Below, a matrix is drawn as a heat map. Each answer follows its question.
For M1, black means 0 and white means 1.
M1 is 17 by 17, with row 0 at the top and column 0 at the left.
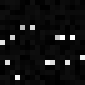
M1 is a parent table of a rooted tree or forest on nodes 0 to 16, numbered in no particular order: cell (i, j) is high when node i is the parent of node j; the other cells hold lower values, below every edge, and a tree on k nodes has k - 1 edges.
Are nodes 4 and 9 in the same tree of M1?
no
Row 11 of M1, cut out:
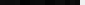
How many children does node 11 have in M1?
1
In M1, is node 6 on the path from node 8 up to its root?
no
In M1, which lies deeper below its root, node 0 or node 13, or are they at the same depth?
node 13
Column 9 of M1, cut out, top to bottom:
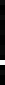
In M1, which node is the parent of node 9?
12
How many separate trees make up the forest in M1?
4
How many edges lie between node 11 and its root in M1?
1
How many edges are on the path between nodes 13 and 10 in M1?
2
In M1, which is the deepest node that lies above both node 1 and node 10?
12
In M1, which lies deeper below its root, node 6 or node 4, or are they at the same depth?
the same depth
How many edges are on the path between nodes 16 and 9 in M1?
4
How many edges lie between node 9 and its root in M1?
2
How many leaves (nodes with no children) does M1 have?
11
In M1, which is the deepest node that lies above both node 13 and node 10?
12
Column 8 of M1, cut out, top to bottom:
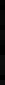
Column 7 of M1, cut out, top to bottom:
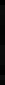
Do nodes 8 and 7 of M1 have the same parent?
no
